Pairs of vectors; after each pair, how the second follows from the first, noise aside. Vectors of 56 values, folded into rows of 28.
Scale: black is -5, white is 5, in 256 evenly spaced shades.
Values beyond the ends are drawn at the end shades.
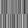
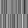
copied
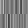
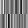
scaled up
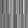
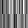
scaled up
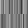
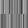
copied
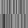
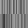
copied
